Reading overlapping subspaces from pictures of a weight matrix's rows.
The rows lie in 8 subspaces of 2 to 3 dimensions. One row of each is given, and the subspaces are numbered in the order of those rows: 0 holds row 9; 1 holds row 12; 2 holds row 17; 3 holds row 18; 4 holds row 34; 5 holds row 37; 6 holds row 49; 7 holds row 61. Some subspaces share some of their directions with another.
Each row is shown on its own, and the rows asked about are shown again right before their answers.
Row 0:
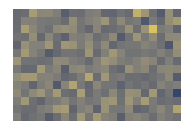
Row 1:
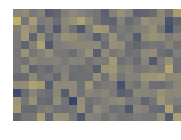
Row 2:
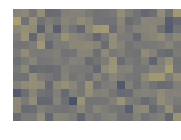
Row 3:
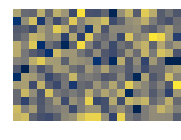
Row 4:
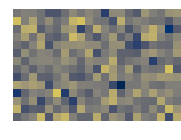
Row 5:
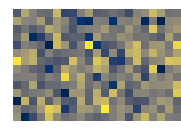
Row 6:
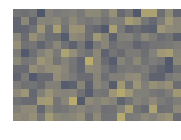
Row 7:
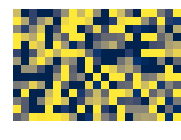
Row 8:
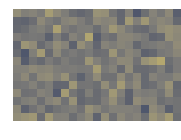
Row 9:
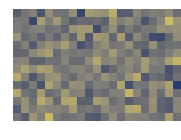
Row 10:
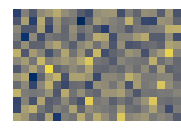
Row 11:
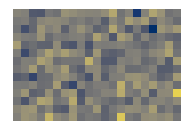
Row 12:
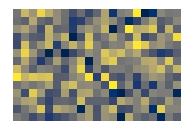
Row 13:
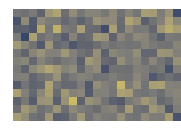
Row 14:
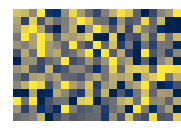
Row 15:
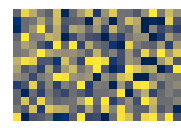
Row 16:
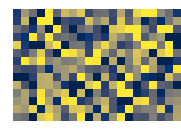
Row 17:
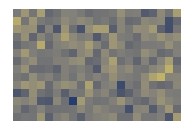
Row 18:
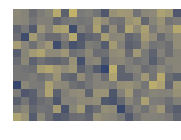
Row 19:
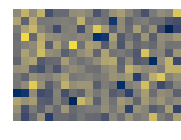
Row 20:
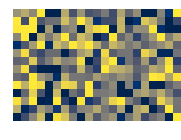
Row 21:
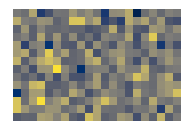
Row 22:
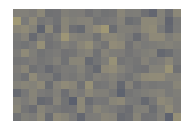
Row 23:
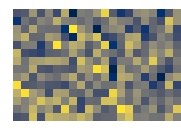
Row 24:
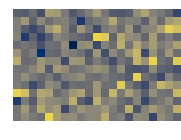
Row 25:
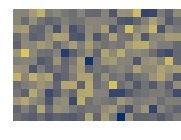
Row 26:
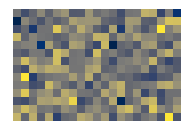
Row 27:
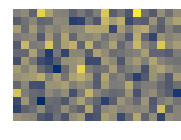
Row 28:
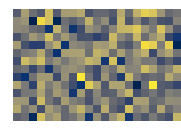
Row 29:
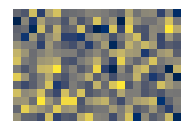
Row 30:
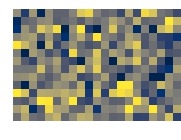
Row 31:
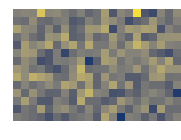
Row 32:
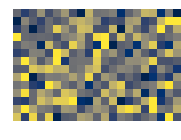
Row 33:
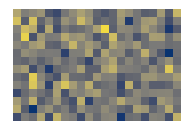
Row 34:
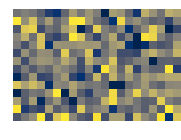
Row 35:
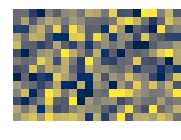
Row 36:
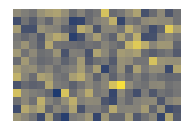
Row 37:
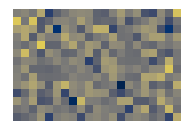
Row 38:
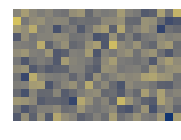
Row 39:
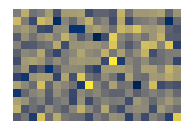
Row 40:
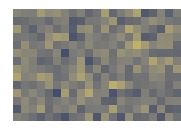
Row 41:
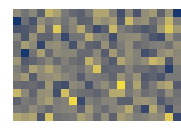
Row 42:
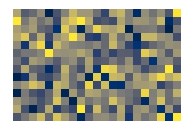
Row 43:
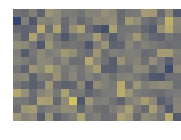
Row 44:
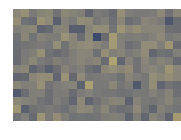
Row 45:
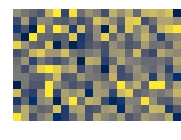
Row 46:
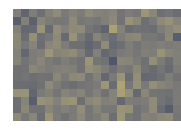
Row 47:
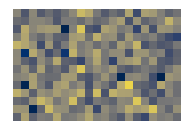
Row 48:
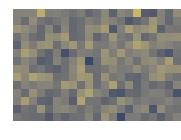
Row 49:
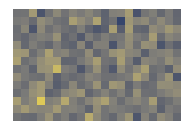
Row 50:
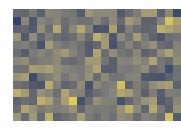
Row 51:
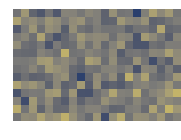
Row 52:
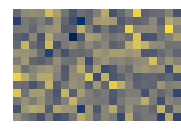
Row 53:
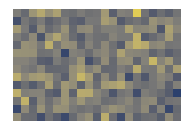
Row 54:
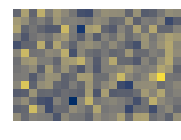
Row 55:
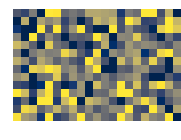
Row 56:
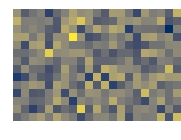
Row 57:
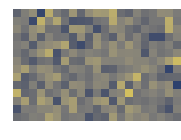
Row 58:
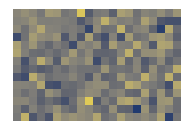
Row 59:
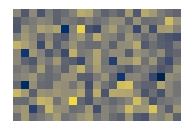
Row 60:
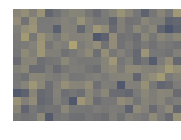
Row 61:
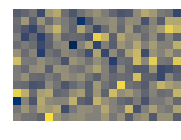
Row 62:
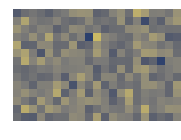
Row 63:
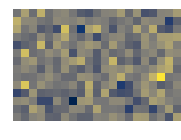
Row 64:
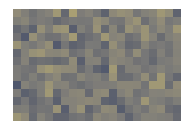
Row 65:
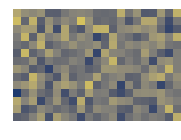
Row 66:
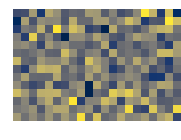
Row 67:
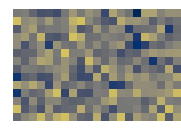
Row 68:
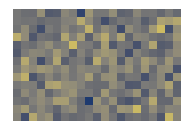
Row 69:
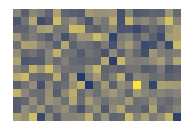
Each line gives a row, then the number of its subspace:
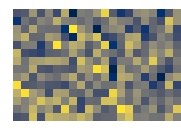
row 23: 3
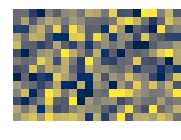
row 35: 6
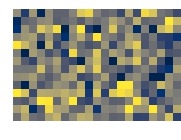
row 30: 2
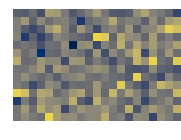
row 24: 7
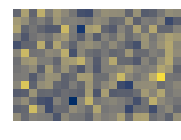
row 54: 2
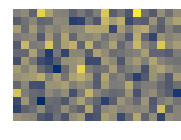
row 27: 6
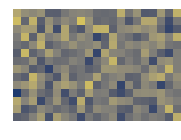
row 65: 2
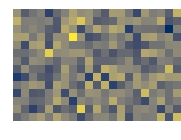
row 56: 1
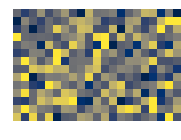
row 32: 0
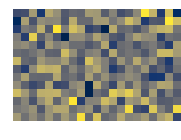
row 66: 4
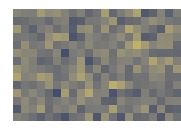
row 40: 4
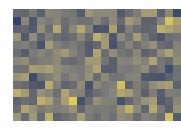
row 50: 0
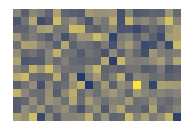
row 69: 5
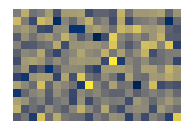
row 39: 5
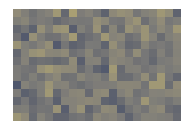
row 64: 3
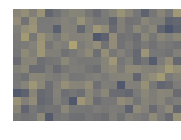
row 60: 7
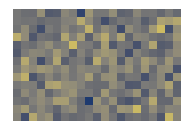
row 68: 0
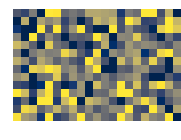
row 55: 3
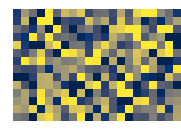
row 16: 5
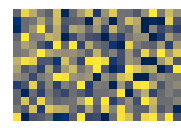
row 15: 7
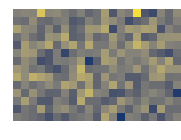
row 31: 6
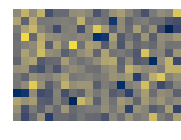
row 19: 7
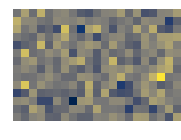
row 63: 2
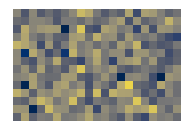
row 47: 2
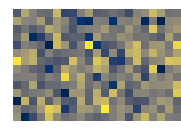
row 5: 7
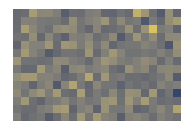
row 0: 4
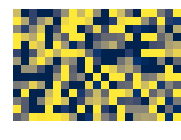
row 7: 1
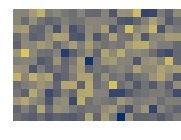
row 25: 6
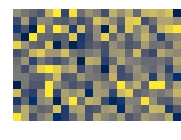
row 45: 3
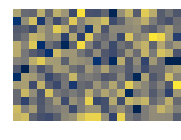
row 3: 0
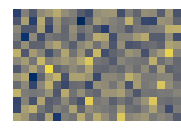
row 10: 2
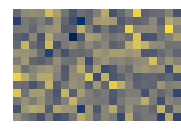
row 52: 1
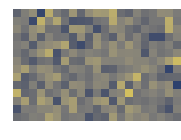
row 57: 0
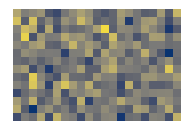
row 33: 2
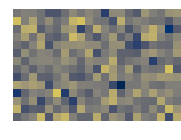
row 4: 4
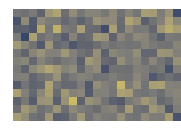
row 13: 3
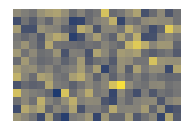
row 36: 4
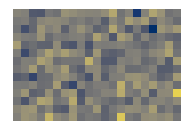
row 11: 4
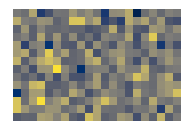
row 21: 6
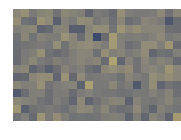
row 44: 5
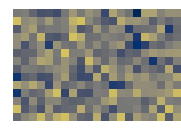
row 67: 4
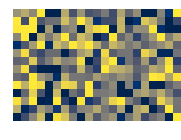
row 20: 3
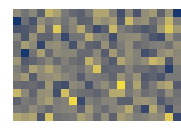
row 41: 5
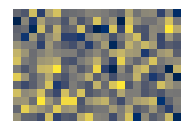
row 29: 6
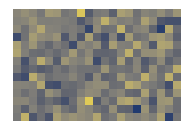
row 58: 0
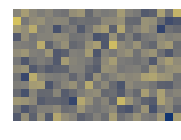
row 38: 0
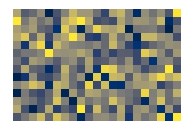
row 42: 1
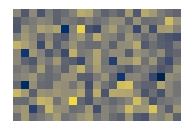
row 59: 2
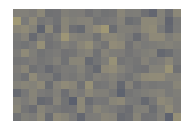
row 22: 7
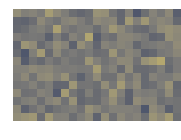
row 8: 5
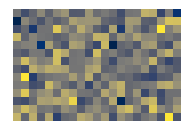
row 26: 0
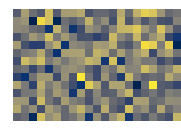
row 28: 5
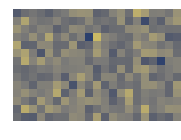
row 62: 5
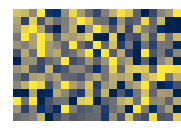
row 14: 7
